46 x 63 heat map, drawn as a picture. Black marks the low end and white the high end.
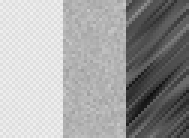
The table splits into one row of 3 panels. Panel 1,1: very high, checkered, faint in contrast. Panel 1,2: high, fine-grained, faint in contrast. Panel 1,3: low, slanting up to the right.
